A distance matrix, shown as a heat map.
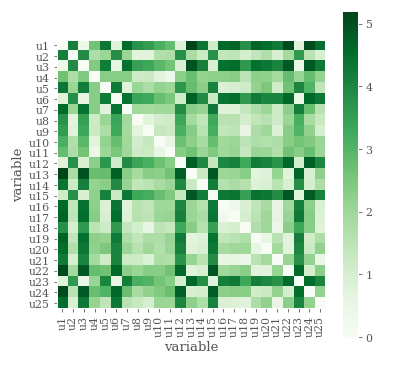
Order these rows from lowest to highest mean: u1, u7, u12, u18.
u18, u7, u12, u1
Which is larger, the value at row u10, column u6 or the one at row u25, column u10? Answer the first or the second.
the first
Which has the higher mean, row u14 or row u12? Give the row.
u12
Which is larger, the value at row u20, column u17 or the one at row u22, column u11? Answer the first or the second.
the second
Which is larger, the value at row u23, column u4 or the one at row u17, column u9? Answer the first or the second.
the first
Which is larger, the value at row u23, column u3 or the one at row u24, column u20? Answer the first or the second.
the second
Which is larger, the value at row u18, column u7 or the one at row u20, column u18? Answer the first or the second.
the second
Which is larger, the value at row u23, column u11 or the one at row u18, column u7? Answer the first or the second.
the first
